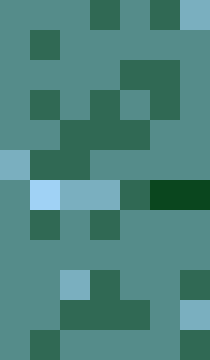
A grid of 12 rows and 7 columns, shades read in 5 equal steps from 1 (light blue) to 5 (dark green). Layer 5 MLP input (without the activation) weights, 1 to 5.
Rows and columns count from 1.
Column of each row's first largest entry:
4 2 5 2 3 2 6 2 1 4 3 2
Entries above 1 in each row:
7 7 7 7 7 7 6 7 7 7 7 7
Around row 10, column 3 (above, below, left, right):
3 4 3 4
